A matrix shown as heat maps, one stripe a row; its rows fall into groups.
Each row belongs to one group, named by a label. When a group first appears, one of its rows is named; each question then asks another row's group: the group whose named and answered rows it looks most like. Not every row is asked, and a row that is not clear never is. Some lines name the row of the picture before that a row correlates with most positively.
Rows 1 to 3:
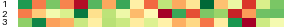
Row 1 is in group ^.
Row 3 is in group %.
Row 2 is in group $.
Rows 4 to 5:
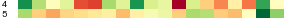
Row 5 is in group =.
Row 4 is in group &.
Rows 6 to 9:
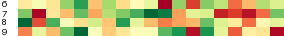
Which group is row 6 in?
$
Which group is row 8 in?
^
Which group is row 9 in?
$
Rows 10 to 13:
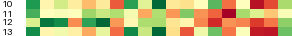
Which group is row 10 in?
^
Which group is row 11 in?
%
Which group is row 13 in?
^
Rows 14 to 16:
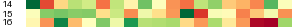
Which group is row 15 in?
$
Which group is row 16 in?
^
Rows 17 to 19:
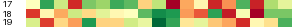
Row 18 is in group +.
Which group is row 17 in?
%
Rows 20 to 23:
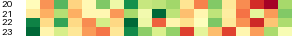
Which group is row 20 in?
^
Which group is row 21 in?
^
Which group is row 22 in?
^
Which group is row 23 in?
&
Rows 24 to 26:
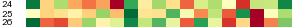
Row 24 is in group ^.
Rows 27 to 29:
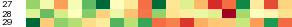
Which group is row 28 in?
%
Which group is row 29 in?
&
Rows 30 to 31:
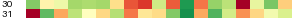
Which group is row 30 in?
$
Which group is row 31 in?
$
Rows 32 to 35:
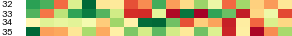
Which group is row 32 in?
%
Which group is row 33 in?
$
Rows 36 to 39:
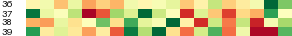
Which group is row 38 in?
+
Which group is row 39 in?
^
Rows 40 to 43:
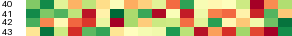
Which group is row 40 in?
%
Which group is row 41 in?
&
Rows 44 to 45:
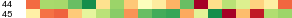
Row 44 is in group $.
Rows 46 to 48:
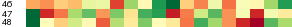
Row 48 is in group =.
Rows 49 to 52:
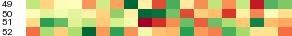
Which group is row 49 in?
+
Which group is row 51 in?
$
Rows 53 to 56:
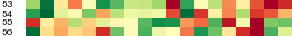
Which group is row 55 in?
+
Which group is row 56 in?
=
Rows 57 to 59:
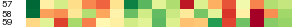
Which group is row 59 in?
+
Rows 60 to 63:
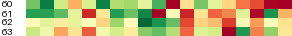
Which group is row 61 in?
&
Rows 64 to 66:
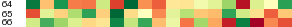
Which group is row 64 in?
^
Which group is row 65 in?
$
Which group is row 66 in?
&
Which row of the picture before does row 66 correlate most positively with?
61
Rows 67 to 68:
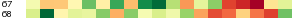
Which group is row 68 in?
%
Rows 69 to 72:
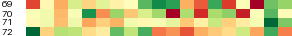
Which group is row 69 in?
+
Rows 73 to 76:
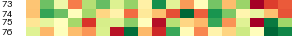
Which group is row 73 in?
%
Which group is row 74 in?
$
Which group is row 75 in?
+
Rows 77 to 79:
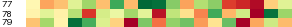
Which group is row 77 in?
=
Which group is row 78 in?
+
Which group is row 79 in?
$
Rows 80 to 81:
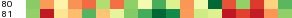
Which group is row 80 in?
^
